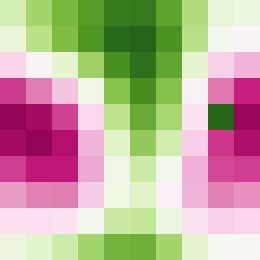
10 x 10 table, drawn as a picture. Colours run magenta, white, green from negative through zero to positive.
The ninth with the lowest average is the middle left. The top middle is the ninth with the highest average. The middle right is the roughest part. No regular stripes run through it. A single lone cell is far higher than the cells round it.
